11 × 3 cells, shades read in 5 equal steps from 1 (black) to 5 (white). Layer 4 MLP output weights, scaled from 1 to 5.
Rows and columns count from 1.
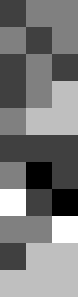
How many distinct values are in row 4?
3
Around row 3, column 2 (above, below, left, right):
2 3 2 2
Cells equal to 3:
10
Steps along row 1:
up same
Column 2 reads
3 2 3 3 4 2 1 2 3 4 4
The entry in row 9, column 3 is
5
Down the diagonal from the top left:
2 2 2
